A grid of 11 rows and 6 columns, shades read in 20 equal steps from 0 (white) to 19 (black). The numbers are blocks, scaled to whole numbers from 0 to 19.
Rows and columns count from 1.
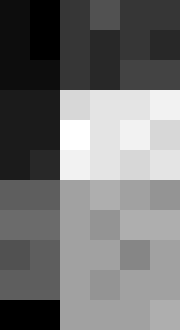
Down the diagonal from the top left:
18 19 15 2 1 2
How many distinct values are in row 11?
3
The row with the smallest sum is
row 5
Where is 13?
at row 1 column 4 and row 9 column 1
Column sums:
172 172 84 87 86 85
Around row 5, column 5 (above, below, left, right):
2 3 2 3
